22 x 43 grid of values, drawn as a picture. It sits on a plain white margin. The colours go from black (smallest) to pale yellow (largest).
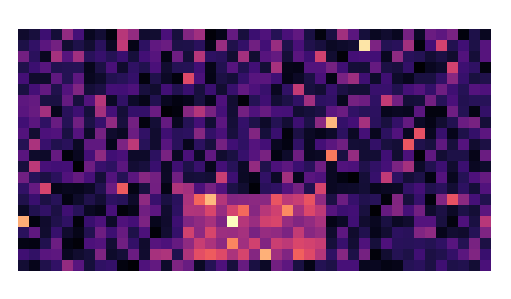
Ninth with the highest average: bottom middle. Odd patch: higher, in the bottom middle. Stripes: none. Average level on the scale: 20%. Histogram: skewed, a long tail of high values.
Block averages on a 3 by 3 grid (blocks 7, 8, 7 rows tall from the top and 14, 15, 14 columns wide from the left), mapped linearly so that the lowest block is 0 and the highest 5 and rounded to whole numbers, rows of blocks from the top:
0 0 1 / 1 1 0 / 0 5 0
